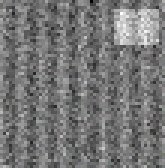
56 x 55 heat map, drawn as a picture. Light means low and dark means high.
The halves do not mirror each other. The ninth with the lowest average is the top right. In the top right lies a patch that is lower than the rest. Upright stripes repeat 8 times across the table.
